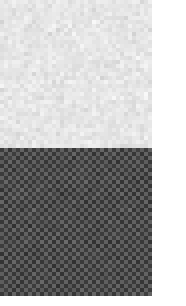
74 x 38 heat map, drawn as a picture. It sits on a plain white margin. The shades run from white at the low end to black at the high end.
The table splits into 2 rows of 1 panel. Panel 1,1: very low, fine-grained, faint in contrast. Panel 2,1: high, checkered.
